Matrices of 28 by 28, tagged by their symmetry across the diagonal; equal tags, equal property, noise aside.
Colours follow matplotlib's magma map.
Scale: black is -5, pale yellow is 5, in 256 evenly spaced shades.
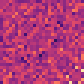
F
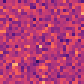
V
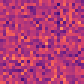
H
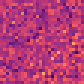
F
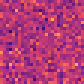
V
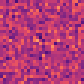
H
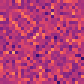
F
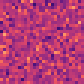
H
